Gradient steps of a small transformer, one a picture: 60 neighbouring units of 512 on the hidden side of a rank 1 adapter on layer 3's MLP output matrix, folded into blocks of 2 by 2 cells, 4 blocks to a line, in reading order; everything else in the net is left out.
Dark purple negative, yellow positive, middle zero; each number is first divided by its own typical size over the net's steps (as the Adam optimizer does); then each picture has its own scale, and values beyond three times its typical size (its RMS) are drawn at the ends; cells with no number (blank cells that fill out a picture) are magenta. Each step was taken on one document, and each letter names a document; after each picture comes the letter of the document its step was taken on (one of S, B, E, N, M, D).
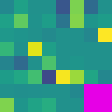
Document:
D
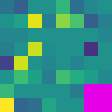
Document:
D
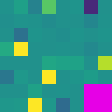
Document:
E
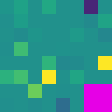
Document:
E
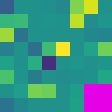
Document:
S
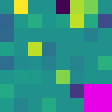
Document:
D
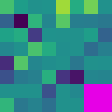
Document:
D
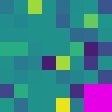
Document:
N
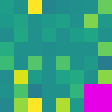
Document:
N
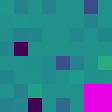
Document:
E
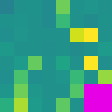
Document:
N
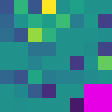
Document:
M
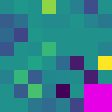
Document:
M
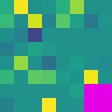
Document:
D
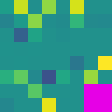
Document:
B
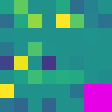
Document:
D
